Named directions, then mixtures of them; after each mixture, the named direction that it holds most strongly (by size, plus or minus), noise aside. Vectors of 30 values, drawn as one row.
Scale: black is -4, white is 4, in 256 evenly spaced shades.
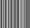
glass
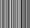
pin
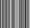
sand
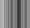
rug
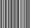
glass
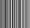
pin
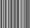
glass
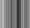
rug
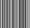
glass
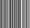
pin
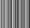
sand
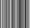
sand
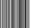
sand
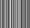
pin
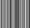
sand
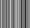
sand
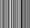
pin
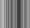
rug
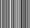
pin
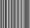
glass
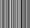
pin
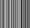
pin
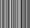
pin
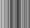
rug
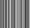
sand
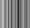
rug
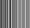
pin
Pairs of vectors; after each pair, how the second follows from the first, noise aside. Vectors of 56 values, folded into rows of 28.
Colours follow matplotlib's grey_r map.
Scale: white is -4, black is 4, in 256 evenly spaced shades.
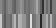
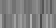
shrunk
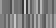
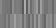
shrunk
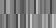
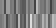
copied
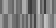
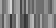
reversed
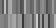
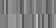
shrunk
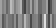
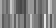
sign-scrambled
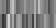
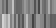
sign-scrambled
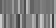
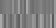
shrunk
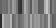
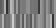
shuffled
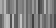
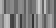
sign-scrambled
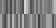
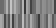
sign-scrambled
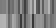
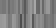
shrunk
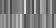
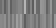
shrunk
